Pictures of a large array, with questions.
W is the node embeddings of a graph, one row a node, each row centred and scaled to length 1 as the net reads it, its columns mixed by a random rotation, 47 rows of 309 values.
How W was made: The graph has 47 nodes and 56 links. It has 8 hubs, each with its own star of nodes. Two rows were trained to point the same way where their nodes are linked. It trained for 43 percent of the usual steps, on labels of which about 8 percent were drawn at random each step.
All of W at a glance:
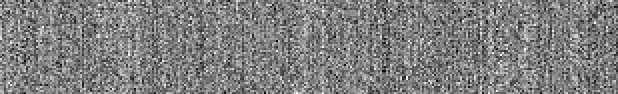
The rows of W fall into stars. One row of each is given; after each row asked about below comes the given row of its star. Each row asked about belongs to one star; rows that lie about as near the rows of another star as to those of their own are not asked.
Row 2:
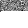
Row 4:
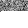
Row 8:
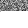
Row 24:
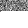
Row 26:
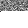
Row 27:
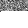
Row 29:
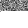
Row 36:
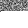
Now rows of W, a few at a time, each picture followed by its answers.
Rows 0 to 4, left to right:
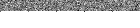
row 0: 27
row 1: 26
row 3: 27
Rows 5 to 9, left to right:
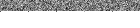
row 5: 26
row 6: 26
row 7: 8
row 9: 2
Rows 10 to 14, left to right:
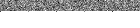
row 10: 36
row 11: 36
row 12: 4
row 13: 24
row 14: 36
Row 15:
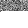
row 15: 24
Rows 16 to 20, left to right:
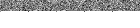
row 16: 8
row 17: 2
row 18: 2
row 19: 4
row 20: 26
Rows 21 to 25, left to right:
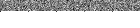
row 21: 4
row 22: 29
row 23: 26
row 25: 8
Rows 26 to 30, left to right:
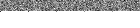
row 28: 24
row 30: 27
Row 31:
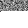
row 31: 26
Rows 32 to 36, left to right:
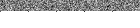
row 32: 27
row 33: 4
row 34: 29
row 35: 4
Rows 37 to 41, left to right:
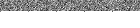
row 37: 8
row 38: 24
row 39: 2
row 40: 2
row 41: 24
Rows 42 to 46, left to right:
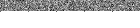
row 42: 27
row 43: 8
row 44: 26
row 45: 36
